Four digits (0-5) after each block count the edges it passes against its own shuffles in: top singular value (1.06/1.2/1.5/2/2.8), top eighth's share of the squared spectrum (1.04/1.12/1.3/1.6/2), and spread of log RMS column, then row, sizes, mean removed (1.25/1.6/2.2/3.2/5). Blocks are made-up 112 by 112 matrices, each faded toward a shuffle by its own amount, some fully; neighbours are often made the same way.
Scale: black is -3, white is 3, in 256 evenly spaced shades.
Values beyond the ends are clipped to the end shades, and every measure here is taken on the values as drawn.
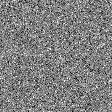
0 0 0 0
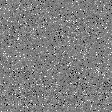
1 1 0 1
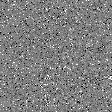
1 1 1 1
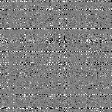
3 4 3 4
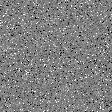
0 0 0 0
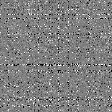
2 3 3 3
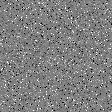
0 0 0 0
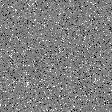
0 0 0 0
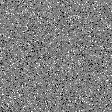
2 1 0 0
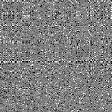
5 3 2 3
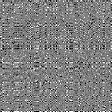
5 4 3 3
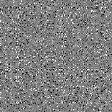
4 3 2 2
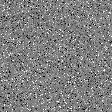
2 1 0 0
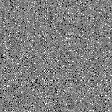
4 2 1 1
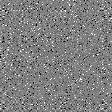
4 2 1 1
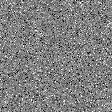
2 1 0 0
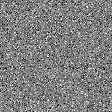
3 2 0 1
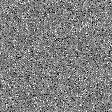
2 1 0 0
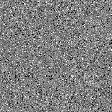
3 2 1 1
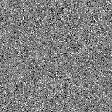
3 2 1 1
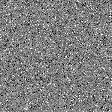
2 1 0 0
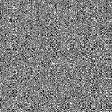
4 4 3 2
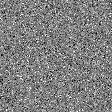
2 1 0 0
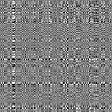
5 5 4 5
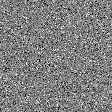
1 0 0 0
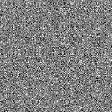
4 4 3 2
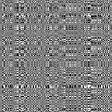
5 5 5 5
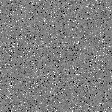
1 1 1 1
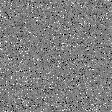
1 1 0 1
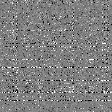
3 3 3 4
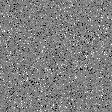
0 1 0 0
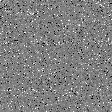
0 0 0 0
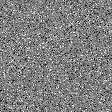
0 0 0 0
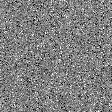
0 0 1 0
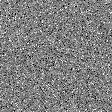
0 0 0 0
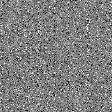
1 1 2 0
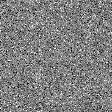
0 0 1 0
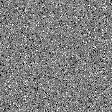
0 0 1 0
